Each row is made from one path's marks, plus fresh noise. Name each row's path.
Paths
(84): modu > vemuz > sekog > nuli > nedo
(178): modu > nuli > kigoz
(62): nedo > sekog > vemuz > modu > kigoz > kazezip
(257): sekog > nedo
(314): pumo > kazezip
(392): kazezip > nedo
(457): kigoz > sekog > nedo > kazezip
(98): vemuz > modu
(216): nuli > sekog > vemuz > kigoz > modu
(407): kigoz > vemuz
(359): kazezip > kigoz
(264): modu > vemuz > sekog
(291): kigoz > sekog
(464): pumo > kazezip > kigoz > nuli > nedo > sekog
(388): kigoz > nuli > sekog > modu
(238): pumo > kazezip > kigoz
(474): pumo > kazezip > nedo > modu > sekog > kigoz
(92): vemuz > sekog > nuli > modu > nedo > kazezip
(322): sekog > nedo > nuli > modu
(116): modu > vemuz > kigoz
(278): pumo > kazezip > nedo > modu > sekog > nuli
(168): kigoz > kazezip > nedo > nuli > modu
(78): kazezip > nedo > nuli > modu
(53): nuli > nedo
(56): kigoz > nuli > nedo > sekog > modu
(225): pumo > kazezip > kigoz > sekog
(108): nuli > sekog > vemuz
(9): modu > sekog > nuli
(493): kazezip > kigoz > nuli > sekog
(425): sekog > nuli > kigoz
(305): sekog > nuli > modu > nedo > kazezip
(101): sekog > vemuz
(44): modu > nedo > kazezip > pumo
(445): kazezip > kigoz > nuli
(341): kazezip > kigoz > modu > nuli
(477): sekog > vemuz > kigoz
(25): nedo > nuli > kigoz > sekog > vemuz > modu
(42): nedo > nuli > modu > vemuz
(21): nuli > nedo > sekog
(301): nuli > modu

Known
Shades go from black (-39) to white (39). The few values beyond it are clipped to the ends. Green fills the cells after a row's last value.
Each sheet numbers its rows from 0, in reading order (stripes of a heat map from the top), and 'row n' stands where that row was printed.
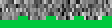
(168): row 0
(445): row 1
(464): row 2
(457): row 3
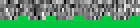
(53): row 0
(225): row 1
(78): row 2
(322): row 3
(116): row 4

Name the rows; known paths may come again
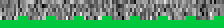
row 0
(257)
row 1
(305)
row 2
(322)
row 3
(457)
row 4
(238)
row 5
(9)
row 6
(25)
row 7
(314)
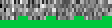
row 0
(98)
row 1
(407)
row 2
(445)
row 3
(388)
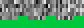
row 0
(168)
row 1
(53)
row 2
(116)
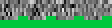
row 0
(44)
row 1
(278)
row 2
(78)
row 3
(425)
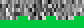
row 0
(42)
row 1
(464)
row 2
(62)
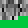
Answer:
(21)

